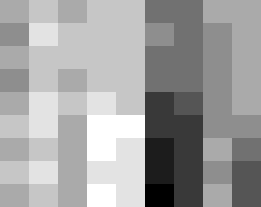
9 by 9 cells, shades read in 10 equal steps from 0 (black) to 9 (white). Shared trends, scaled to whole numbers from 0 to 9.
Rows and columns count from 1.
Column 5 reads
7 7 7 7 7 9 8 8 8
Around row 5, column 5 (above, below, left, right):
7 9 8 2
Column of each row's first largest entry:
2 2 2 2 2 4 4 2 4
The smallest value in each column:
5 7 6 7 7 0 2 5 3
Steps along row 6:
up down up same down same up same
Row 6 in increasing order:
2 2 5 5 6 7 8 9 9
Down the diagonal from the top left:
6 8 7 7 7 2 2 5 3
